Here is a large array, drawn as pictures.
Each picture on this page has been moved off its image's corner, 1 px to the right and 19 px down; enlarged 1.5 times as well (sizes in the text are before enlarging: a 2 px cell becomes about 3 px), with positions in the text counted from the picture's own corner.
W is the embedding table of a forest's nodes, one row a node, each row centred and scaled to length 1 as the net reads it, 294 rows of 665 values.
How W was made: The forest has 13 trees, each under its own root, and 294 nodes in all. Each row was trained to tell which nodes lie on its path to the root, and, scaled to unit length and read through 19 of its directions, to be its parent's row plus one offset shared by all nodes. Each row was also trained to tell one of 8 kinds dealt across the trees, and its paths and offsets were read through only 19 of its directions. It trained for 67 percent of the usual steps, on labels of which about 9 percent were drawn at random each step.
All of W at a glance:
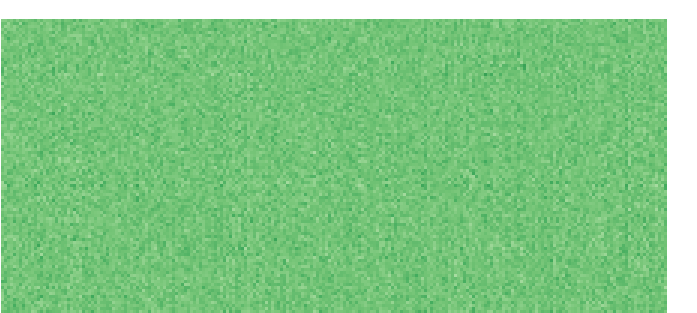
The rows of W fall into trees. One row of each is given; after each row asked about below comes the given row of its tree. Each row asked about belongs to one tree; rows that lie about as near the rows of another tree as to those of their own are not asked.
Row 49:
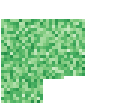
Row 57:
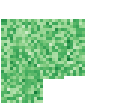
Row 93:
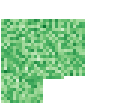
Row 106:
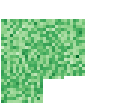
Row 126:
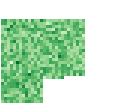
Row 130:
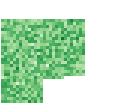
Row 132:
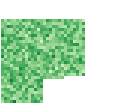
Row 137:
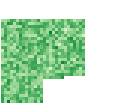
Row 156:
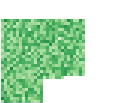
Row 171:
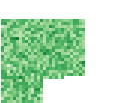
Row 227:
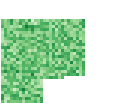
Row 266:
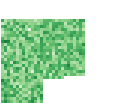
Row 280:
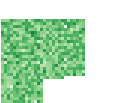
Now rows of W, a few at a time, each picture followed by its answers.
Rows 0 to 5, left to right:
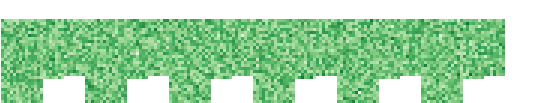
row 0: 57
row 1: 137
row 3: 93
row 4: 93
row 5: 57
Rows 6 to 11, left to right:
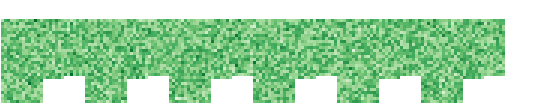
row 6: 93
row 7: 57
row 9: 266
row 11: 106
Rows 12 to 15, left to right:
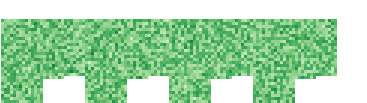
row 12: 126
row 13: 171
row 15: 130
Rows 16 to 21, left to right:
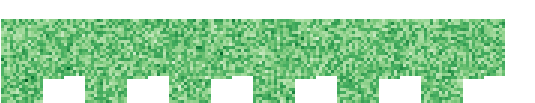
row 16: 266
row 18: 280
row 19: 106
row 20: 126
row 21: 227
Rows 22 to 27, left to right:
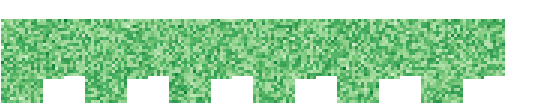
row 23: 126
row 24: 126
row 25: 93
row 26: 171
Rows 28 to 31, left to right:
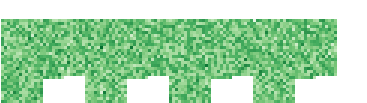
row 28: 106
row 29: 93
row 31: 93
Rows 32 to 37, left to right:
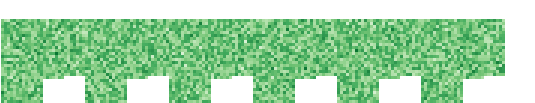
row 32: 137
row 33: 266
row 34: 130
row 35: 137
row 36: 171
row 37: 106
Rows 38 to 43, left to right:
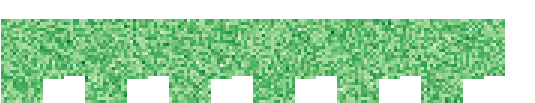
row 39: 137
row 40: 171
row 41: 106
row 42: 280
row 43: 126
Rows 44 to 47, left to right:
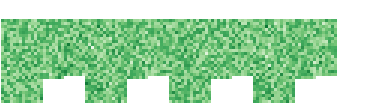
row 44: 266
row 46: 126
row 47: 106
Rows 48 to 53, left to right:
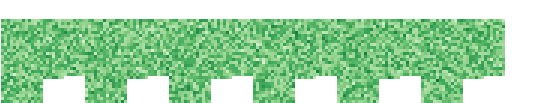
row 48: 171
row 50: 126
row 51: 126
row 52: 171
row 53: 171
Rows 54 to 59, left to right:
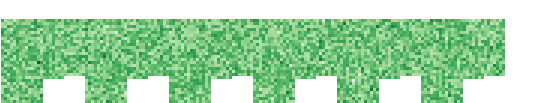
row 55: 93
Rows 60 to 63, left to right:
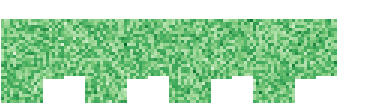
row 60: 126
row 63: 93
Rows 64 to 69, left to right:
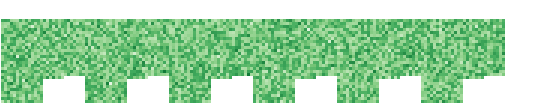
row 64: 126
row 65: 106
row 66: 266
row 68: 266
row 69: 93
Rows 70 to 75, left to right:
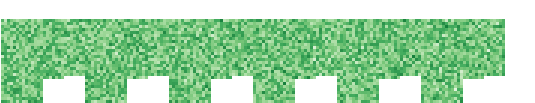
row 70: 49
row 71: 106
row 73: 171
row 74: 266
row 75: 57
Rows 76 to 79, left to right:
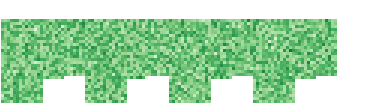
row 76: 106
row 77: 227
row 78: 57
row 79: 93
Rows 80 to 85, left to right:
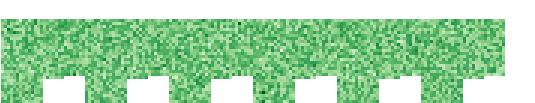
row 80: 156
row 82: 93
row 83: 171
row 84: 137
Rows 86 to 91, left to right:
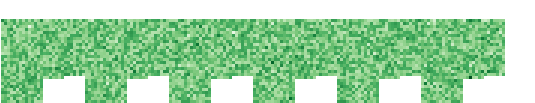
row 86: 266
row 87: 266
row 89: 57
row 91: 93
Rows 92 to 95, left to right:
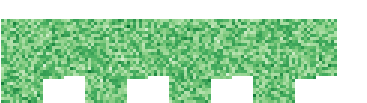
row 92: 49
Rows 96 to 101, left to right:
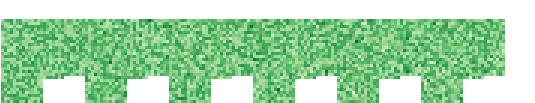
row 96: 130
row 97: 106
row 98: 106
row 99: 280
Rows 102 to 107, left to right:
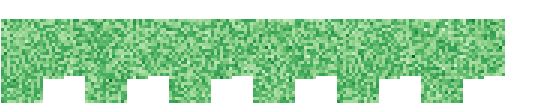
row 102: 106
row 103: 280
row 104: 130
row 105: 57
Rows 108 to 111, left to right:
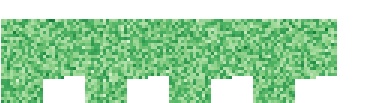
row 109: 171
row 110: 280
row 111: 171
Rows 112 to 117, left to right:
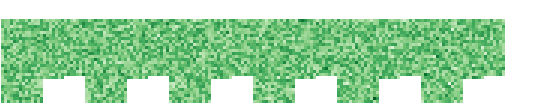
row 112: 227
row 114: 57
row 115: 93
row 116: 57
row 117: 171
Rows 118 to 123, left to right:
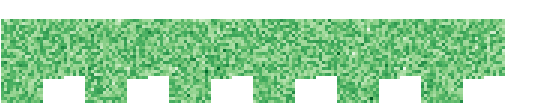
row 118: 126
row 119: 171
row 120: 57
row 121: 132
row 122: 106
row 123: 126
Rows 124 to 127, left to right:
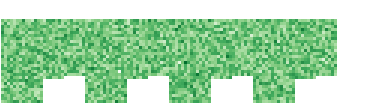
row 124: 93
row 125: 137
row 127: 106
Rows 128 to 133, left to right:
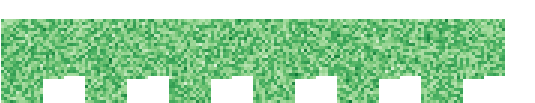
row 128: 126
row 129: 227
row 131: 106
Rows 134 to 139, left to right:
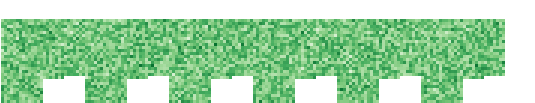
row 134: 156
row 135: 130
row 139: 227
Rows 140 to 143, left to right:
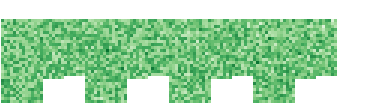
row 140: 266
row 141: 266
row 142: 227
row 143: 49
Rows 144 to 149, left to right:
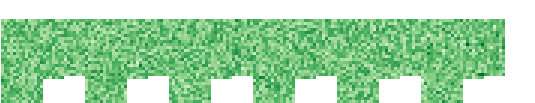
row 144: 280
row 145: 93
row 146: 266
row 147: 171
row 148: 171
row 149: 93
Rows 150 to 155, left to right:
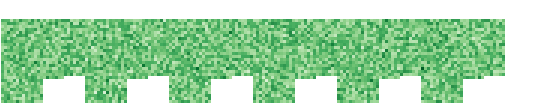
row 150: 266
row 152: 227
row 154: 266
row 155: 137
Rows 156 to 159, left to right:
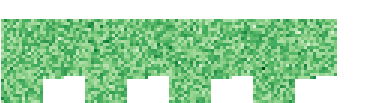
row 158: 93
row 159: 280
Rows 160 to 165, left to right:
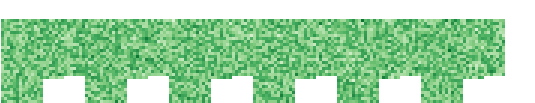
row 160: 106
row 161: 171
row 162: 49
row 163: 49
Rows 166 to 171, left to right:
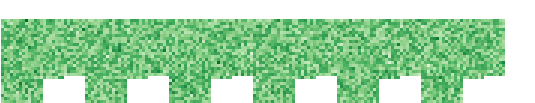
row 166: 280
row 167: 137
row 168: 126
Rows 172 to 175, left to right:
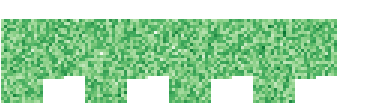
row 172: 156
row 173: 106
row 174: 266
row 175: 227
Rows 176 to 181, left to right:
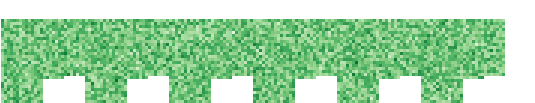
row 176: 126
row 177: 137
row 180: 57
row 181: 280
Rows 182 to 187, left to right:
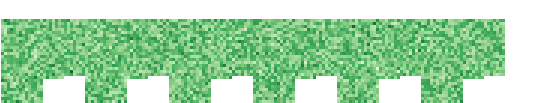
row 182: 156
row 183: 130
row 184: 280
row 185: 171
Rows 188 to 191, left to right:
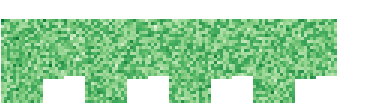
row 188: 171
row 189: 49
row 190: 266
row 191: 137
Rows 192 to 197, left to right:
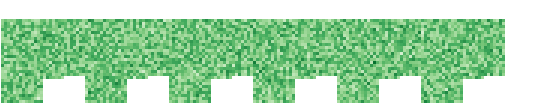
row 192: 130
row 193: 49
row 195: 57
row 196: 93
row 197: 266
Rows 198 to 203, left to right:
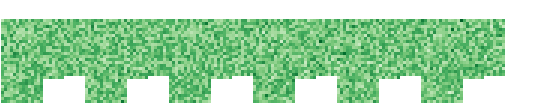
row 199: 49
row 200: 106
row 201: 137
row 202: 49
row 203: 57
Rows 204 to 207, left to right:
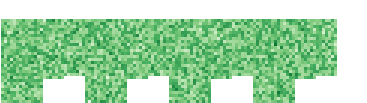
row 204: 93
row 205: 137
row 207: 280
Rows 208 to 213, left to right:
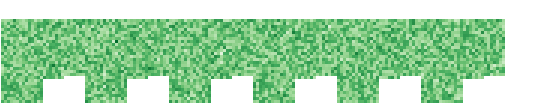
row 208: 106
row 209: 156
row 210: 137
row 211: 126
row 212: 171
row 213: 130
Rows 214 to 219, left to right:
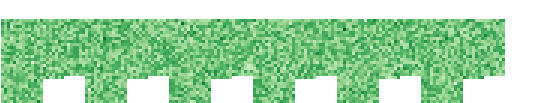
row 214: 49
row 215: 137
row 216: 130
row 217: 266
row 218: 137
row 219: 137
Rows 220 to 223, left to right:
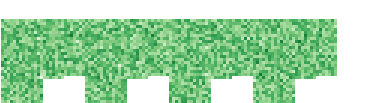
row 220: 57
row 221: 171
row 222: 130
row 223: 49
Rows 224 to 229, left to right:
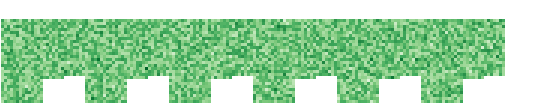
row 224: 126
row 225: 126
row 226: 266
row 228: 171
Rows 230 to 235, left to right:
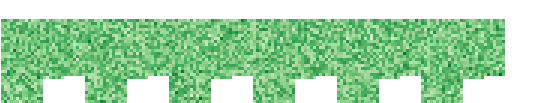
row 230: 57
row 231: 137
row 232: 171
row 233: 156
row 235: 57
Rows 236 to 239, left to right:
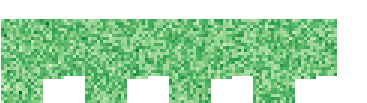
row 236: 93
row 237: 106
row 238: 280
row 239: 137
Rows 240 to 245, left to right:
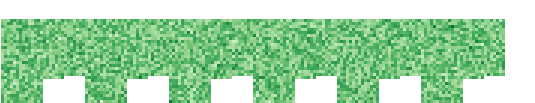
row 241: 49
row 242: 156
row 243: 171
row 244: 137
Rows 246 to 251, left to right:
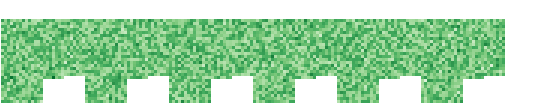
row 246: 171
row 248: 137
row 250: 126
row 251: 93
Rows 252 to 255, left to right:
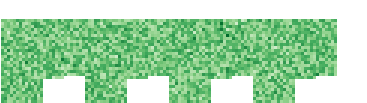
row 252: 106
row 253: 126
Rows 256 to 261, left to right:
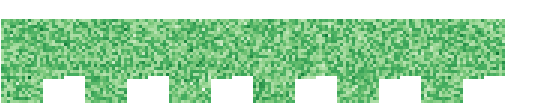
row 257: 132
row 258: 57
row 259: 106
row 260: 57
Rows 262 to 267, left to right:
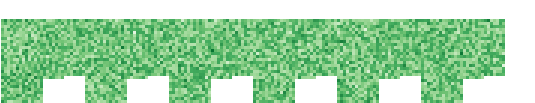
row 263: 57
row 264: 227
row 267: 266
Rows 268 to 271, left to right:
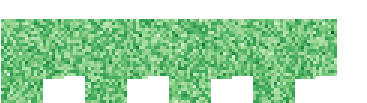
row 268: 106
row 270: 57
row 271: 106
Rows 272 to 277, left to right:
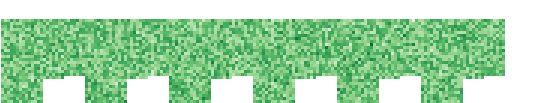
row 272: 49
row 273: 106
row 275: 130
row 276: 126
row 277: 156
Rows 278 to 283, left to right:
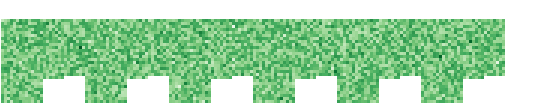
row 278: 137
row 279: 93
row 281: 57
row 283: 137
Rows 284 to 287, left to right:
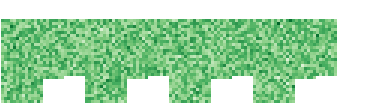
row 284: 171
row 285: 156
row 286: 280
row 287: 93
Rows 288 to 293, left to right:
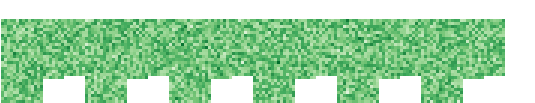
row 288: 137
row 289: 137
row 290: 57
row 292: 156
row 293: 137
